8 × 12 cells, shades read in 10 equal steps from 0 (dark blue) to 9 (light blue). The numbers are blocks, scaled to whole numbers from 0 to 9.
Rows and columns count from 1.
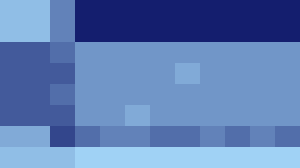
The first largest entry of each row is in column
1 1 4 8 4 6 1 4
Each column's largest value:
8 8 8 9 9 9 9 9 9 9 9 9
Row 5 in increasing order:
3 3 4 6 6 6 6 6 6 6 6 6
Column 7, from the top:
0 0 6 6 6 6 4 9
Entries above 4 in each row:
3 3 9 9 9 9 6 12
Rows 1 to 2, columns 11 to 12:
0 0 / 0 0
